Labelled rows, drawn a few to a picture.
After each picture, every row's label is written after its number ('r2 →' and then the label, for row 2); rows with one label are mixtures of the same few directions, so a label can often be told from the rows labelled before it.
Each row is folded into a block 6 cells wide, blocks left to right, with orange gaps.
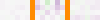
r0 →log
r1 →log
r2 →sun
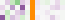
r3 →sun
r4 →log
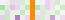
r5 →log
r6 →log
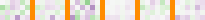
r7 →log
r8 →log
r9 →sun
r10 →sun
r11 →log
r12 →sun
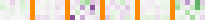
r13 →log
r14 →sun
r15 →sun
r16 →sun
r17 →sun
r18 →log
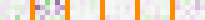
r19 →log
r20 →log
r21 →log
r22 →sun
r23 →sun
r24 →log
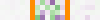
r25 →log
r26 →sun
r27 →log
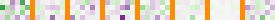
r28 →log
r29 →log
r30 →sun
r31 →log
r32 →log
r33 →log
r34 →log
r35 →log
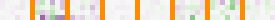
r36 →log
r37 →sun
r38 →sun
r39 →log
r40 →sun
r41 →log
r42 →log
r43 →log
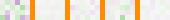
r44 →sun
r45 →sun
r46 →log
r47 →log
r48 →log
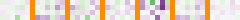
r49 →log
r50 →sun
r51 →log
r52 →log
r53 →log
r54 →sun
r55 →log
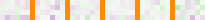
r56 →sun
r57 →log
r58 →log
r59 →sun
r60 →sun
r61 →log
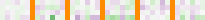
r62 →sun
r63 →log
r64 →sun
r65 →sun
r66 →log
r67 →sun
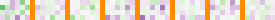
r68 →log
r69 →log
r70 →sun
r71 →sun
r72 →sun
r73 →sun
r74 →log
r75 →sun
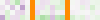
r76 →sun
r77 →sun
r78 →sun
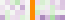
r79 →sun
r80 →sun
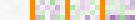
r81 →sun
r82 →sun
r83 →log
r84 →sun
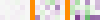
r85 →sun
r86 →sun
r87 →sun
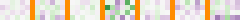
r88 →log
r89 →sun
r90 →sun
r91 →log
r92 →sun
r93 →log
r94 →sun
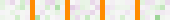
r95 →log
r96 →sun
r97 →log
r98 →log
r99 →log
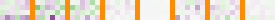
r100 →sun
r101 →log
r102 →log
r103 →log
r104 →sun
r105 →sun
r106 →log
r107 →sun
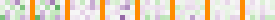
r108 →sun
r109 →sun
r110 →log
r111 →log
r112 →sun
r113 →log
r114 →sun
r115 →sun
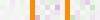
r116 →log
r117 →sun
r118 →sun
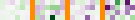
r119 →log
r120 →log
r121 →log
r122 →log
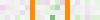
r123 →log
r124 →log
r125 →sun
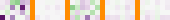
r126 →sun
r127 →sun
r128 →log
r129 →sun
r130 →sun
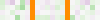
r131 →log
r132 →sun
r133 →sun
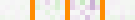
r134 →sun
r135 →log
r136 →log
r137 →sun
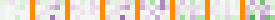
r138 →log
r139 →log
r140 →log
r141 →log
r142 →log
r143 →sun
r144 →sun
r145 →sun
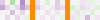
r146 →log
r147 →log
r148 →log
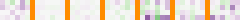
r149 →log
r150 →log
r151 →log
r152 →log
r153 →sun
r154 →sun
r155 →sun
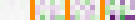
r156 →log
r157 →sun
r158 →sun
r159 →sun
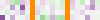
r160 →sun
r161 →sun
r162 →log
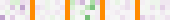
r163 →sun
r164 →log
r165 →log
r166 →log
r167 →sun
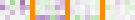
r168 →log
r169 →sun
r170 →sun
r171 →log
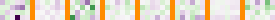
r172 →log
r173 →log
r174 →sun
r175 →log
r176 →log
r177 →sun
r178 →sun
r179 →log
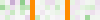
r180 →log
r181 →sun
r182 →log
